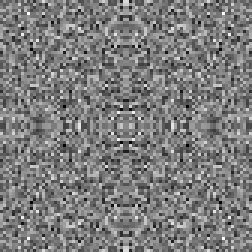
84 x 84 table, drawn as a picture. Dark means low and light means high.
Histogram: bell-shaped. Slope: none. Mirror symmetry: left to right and top to bottom. Odd rows or columns: none. Stripes: none. Average level on the scale: 50%.
